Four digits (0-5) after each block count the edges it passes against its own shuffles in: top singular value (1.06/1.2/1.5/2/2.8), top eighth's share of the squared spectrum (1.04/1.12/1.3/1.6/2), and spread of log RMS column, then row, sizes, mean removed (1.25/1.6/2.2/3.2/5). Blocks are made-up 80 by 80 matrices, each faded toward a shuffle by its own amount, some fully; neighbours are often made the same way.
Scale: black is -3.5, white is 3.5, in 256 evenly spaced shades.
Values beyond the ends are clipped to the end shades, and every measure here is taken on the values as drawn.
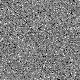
0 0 0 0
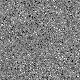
0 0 0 0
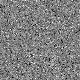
0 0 0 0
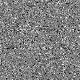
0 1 0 2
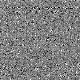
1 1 0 2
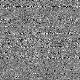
2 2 0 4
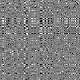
5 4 3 3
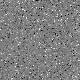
0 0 0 0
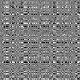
5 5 4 4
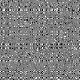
5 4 2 3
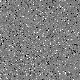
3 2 0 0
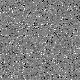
3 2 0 1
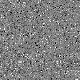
3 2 0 1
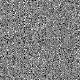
1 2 3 0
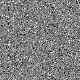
1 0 1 0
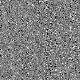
1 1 2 0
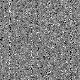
1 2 2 0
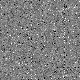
1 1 1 0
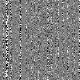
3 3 4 0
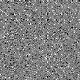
4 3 1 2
